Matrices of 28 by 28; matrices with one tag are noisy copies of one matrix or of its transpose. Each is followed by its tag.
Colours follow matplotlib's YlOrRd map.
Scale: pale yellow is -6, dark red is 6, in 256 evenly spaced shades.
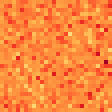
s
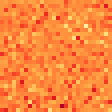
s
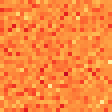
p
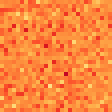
p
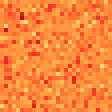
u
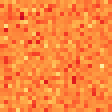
u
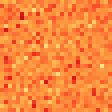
u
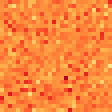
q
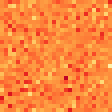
q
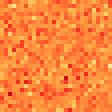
q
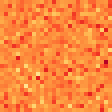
s
